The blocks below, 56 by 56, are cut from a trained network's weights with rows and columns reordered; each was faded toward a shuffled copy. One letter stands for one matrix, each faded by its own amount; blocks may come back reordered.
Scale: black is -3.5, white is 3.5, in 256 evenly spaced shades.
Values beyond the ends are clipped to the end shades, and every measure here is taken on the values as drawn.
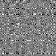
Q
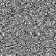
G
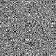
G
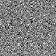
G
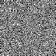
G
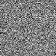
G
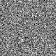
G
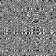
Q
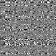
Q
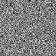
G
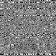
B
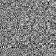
G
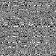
Q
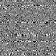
B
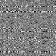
B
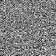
G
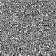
G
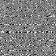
B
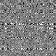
Q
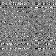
B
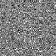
G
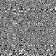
B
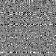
Q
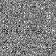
G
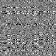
Q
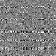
Q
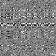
B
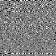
B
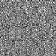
G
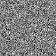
G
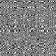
Q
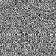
G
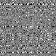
B
